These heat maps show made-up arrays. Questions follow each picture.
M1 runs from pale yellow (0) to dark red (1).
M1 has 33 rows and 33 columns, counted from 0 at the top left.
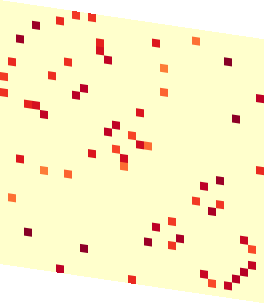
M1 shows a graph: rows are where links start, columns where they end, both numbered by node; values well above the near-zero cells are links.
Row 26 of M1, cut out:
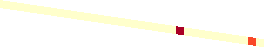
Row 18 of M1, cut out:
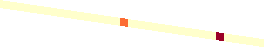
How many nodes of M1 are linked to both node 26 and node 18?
0
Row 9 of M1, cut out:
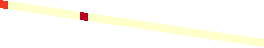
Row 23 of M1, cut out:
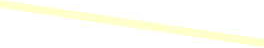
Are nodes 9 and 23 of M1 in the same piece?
no
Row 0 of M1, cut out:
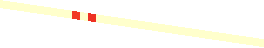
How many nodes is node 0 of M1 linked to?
2
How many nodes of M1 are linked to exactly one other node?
2
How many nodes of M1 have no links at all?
1
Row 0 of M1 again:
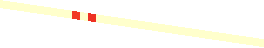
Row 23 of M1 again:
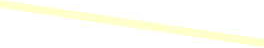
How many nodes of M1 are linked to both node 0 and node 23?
0
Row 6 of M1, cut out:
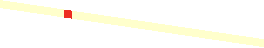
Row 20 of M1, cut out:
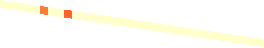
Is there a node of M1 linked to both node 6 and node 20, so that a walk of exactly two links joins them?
yes
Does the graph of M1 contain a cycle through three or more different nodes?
no
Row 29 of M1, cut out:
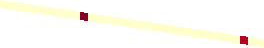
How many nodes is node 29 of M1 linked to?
2
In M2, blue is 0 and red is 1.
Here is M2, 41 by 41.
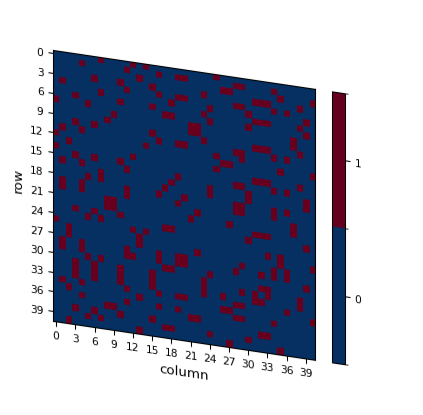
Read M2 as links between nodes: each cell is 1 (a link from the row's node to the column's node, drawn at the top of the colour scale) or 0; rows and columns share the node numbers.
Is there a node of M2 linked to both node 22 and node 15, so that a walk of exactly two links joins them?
no
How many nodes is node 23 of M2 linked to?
6
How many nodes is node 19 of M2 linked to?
9
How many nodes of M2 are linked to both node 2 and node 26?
2
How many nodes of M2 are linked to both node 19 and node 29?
8
